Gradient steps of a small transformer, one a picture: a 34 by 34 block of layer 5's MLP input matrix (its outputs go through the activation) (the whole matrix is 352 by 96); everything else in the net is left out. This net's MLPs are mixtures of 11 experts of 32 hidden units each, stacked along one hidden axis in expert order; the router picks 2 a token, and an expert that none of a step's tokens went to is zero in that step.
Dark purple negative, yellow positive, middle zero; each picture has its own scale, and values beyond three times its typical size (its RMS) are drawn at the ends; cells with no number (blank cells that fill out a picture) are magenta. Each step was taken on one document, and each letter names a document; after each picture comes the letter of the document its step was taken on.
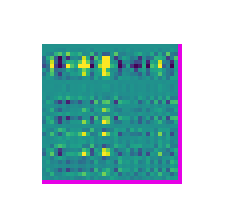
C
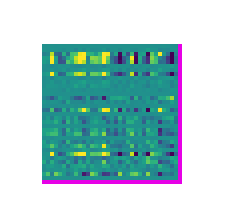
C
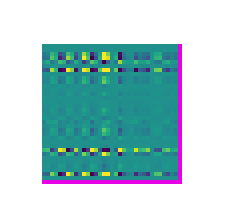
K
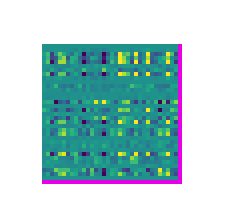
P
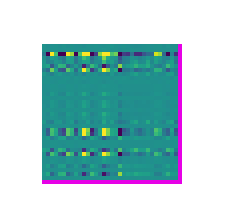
K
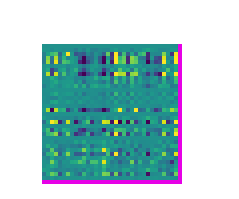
C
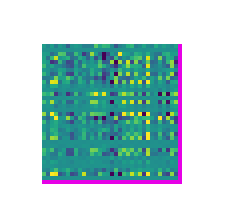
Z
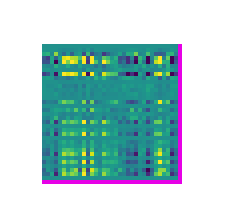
P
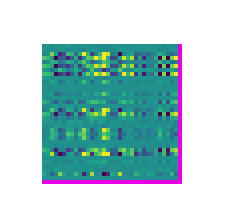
Z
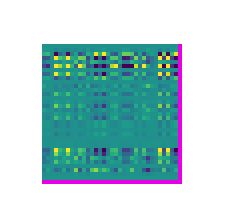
P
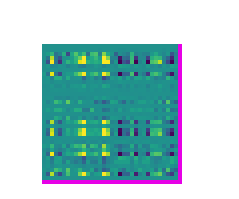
C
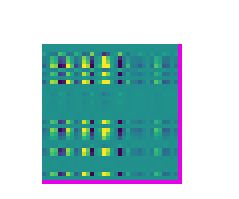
K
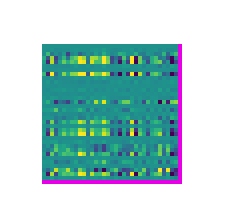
C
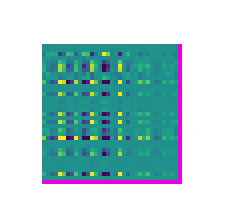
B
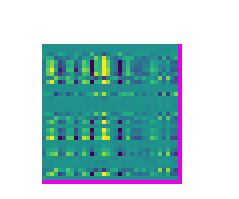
Z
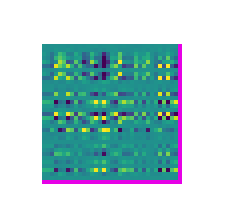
Z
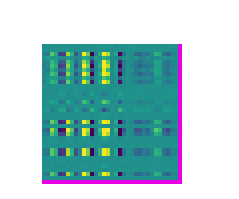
K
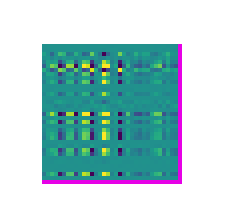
K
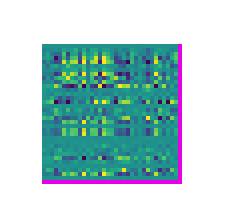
P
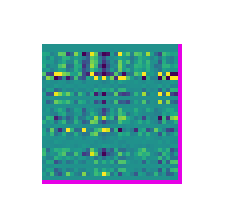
Z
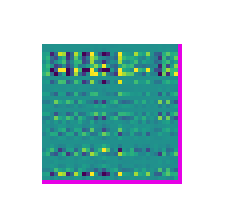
K
